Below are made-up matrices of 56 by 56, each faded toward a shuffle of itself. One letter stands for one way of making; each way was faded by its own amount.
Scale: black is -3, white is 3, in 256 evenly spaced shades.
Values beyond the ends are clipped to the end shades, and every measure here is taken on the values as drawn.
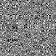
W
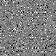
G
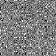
W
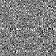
W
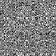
W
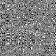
W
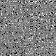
G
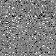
G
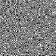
W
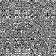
W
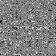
G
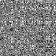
W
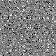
G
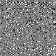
G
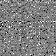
G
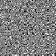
W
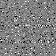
G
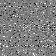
G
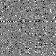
G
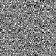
W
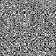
W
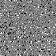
G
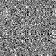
W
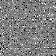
G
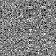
W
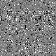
G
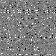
G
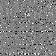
G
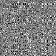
W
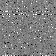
G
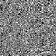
W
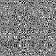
W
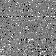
G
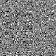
W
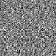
W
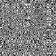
W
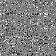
G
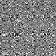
W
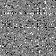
G
